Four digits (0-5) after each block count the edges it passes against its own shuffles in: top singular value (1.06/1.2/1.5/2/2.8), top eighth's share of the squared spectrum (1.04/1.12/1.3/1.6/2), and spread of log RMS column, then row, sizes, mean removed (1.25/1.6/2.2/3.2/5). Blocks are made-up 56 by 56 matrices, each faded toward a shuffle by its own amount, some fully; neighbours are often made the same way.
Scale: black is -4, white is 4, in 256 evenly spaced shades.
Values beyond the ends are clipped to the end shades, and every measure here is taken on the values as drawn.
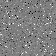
1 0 0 0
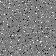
0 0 0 0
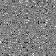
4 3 1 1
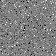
1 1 0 0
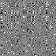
4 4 2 2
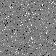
0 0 0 0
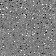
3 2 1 0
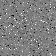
0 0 0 0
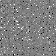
2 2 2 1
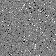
0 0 0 0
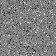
2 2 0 0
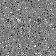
2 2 0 0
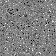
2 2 0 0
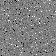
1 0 0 0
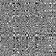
4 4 2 2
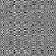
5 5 3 3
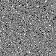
1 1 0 0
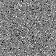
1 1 0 0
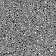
0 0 0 0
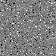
2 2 0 0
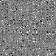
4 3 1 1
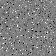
0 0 0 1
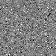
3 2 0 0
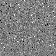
0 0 0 0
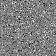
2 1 0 1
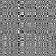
5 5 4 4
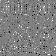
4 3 1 1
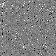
3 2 1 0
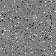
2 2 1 1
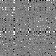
4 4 2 2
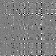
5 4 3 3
